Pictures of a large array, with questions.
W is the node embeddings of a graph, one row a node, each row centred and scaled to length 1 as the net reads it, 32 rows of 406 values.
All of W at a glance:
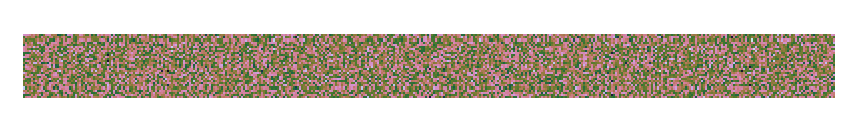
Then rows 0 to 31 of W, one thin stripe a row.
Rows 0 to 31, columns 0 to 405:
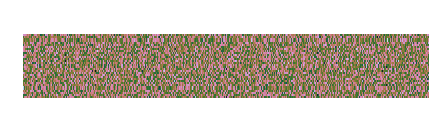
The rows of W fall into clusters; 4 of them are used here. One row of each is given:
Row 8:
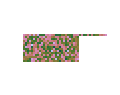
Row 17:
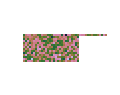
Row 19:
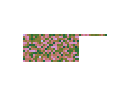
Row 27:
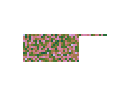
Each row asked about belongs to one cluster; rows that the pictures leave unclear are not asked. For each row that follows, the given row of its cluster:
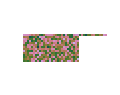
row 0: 8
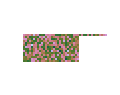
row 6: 8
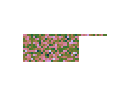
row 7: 19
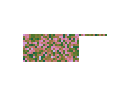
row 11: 19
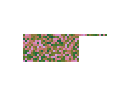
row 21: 17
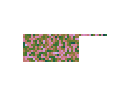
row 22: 27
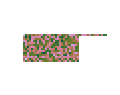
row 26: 27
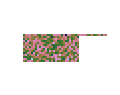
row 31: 17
